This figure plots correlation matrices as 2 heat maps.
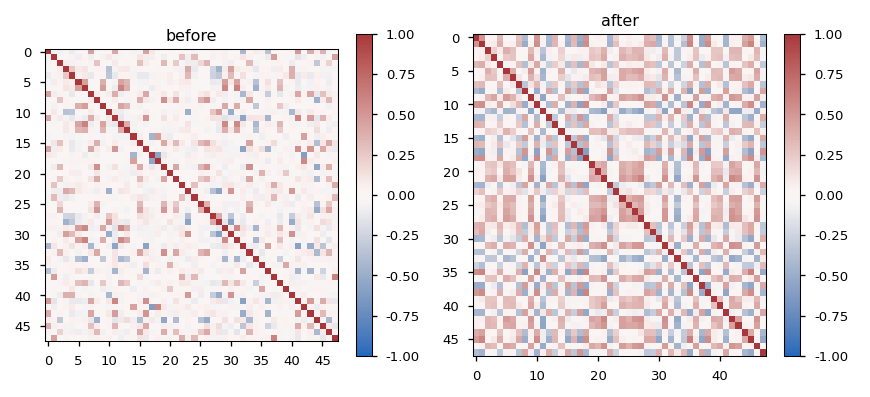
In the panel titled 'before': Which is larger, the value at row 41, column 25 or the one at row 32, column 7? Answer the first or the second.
the first
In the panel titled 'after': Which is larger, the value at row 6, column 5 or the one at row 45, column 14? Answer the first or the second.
the first
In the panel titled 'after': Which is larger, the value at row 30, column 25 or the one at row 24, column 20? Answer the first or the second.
the second
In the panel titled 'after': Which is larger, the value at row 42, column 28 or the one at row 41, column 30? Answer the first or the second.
the second
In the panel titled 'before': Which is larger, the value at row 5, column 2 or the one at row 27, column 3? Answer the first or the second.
the first
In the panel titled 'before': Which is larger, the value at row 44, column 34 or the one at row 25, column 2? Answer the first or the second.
the second
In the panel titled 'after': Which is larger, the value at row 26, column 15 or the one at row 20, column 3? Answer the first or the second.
the second
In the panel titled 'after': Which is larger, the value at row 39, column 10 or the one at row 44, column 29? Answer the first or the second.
the second
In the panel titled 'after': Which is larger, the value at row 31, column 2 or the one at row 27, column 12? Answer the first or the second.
the first
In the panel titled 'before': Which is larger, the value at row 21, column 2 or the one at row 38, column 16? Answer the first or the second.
the first
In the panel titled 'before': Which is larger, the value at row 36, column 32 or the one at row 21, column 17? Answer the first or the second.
the first
